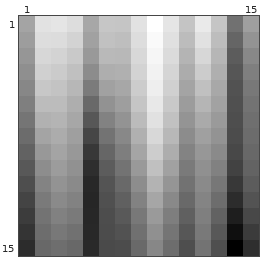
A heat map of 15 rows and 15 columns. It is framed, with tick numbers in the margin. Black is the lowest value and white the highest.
There are no lone odd cells. Streaks run downward. The bottom right is the ninth with the lowest average. The field climbs toward the top. The ninth with the highest average is the top middle.
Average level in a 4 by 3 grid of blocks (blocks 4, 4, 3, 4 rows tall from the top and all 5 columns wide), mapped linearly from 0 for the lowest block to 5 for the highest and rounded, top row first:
453 / 342 / 121 / 010
